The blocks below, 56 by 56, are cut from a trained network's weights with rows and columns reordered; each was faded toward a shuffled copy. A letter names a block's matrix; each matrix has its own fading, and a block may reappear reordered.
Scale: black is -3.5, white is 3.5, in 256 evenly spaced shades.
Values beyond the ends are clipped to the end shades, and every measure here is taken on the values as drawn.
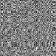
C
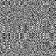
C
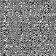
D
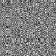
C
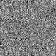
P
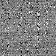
D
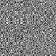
C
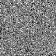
P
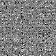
D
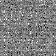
D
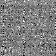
D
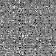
D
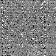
D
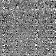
D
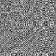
C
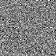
P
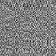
C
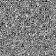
P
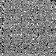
D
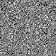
P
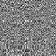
C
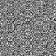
C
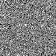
P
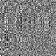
C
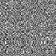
C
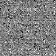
D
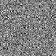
P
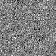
P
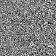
P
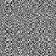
C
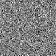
P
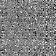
D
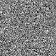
P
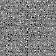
D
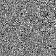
P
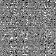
D
